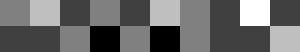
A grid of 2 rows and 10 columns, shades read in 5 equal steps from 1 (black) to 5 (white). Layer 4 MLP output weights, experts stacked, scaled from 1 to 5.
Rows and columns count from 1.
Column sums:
5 6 5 4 5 5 6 4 7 6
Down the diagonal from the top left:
3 2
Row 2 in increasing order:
1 1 2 2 2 2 3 3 3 4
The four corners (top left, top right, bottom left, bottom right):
3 2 2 4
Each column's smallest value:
2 2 2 1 2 1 3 2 2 2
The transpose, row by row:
3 2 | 4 2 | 2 3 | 3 1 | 2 3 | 4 1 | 3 3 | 2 2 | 5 2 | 2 4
